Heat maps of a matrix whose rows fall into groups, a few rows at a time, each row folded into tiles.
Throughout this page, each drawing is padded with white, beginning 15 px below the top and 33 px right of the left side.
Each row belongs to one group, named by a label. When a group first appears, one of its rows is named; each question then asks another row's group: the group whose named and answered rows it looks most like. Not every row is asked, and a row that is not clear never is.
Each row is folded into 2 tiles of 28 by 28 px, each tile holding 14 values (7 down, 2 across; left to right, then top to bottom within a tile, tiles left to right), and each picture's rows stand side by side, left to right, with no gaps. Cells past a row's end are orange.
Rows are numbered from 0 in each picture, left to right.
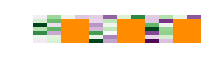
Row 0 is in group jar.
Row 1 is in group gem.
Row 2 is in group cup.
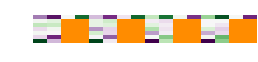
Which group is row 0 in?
gem
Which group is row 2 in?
cup
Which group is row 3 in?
cup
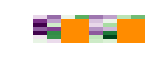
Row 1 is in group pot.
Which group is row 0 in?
pot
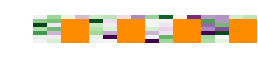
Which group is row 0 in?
jar
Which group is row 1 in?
jar
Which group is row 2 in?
cup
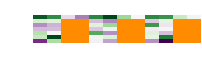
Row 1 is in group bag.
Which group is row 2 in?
bag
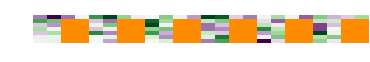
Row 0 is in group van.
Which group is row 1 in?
bag
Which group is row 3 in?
cup
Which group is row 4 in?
cup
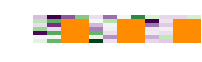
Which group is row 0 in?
van
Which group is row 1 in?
gem
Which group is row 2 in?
pot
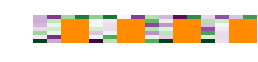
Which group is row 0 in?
gem
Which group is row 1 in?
cup
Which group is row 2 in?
van
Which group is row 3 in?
gem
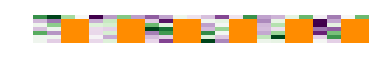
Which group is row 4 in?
pot
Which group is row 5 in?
pot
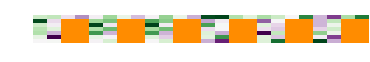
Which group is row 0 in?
jar
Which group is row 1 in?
jar
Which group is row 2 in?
jar
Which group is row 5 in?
gem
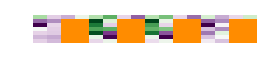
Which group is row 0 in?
pot
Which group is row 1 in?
jar
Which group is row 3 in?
pot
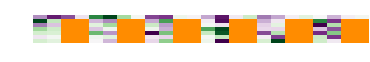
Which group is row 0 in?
van
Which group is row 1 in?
bag
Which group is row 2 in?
van
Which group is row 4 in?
van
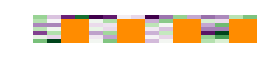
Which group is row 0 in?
van
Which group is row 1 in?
van
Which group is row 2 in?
van
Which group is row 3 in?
pot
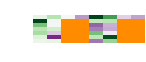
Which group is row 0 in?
jar
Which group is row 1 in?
cup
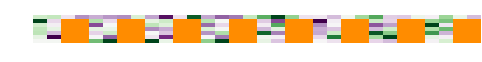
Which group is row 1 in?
van
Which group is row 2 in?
gem
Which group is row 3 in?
van
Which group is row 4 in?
bag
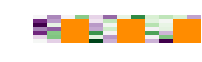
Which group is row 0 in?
pot
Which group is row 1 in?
gem
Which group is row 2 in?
bag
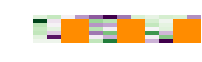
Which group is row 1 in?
van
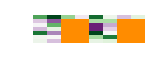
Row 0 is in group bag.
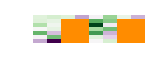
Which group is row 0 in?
bag
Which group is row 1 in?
jar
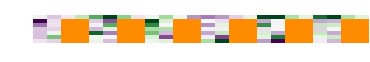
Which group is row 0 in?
pot
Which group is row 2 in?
jar
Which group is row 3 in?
van
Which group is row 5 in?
bag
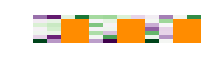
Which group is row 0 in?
gem
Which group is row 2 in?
gem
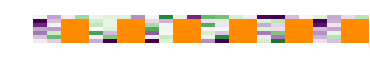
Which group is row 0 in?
pot
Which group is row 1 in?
bag
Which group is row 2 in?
cup
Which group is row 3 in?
bag
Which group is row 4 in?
van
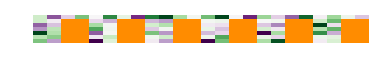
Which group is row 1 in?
cup
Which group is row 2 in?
bag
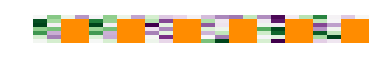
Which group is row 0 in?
jar
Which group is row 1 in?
jar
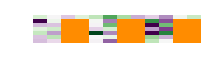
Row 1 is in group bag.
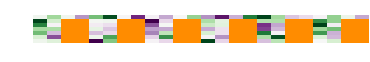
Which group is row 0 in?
jar
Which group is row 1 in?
cup
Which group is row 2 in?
pot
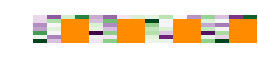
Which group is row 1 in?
van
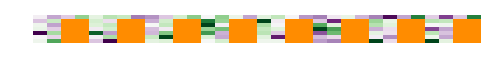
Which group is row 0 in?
van
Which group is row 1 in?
bag
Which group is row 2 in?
pot
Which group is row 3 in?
jar
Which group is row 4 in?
jar
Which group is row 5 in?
cup
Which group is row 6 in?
gem
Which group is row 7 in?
gem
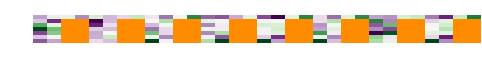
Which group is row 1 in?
pot
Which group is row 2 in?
gem
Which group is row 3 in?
van
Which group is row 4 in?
gem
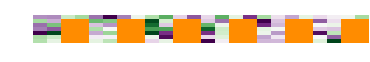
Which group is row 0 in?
pot
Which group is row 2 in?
jar
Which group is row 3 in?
cup
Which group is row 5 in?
van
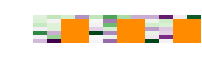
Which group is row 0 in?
bag
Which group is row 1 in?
bag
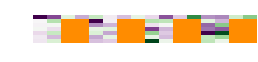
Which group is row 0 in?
van
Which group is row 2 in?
gem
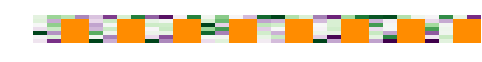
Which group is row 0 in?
bag
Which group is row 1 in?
gem
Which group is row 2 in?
gem
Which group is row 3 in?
jar
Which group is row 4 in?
bag
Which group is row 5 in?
gem
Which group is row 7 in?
cup
